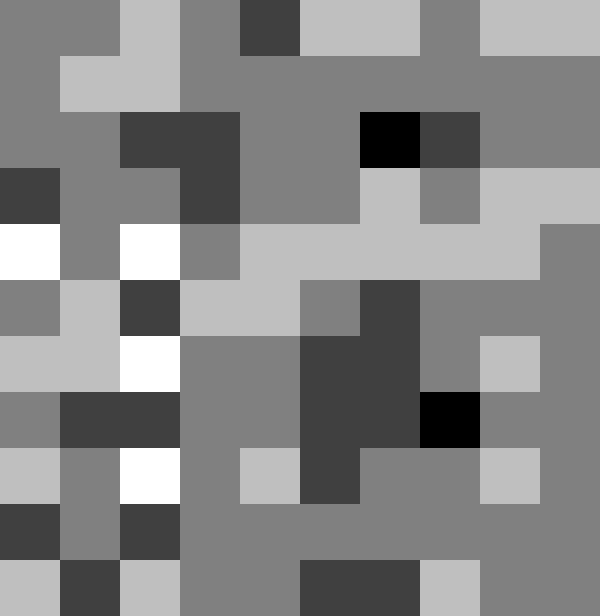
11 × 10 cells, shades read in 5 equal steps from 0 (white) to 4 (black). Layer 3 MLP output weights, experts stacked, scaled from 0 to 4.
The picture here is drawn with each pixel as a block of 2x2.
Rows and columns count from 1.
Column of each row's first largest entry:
5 1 7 1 2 3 6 8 6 1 2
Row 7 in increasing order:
0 1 1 1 2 2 2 2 3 3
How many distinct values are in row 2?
2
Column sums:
19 21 17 23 20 24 25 23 17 20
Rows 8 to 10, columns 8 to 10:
4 2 2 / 2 1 2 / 2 2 2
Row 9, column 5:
1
